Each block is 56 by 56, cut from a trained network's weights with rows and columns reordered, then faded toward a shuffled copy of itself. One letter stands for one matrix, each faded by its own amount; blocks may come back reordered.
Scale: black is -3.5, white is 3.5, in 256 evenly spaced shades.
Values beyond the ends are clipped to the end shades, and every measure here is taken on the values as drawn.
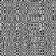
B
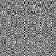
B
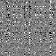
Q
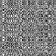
B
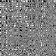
Q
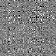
Q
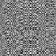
B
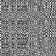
B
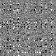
Q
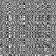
B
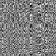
B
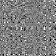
Q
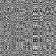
B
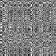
B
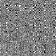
Q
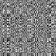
B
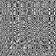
B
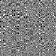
Q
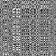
B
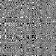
Q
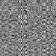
B
